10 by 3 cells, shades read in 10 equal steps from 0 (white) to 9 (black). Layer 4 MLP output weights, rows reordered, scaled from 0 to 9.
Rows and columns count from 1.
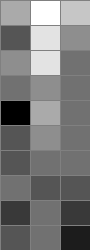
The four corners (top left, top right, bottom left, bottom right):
3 2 6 8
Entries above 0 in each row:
2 3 3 3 3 3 3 3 3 3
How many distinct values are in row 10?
3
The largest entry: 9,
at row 5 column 1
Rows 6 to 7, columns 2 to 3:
4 5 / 5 5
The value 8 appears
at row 10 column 3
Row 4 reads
5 4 5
